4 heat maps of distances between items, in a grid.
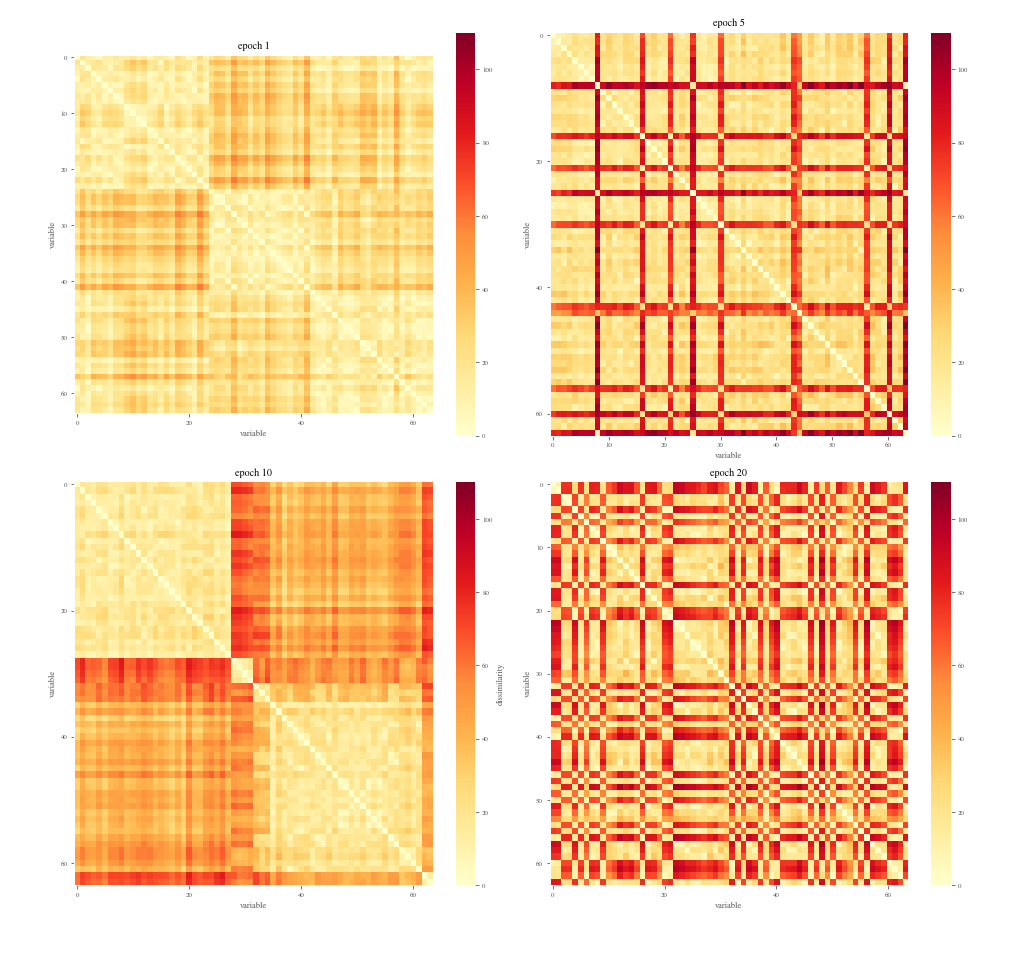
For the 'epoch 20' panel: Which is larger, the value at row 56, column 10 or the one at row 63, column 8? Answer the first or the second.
the first
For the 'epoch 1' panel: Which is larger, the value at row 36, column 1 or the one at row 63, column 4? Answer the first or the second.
the first
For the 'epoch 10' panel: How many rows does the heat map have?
64
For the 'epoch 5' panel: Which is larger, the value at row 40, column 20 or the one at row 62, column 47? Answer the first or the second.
the second
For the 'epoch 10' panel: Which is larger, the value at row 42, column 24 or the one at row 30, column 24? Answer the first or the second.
the second
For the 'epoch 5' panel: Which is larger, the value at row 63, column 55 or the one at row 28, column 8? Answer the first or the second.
the first
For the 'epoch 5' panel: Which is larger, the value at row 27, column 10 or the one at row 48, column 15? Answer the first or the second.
the first
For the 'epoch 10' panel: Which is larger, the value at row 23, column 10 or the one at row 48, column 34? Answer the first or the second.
the second
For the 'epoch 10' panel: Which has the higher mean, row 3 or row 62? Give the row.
62
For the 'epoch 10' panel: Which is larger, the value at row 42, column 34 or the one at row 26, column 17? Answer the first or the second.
the first
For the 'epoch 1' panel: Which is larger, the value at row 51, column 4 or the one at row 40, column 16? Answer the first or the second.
the first
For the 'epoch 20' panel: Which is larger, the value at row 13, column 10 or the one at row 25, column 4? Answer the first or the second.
the second
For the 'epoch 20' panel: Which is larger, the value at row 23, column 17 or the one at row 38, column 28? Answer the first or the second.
the second
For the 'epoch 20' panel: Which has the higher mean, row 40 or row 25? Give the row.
40
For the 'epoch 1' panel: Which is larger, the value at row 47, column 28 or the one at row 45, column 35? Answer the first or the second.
the first
